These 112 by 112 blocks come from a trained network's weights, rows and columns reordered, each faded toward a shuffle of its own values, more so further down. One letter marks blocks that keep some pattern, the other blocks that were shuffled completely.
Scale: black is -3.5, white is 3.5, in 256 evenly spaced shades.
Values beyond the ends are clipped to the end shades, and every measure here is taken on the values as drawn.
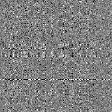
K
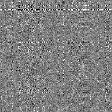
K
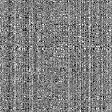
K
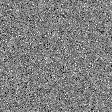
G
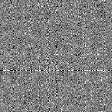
K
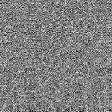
K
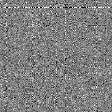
K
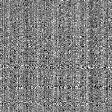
K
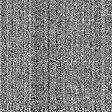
K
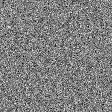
G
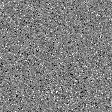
G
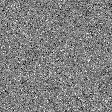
G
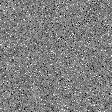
G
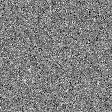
G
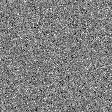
G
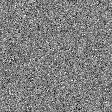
G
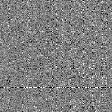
K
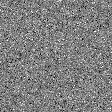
G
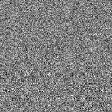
K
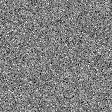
G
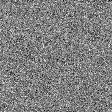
G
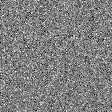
G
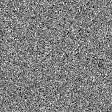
G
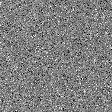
G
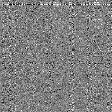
K
